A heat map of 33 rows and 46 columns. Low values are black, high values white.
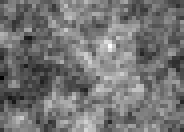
Grain: blotchy. Odd rows or columns: none. Ninth with the lowest average: middle left. Histogram: bell-shaped. Stripes: none.
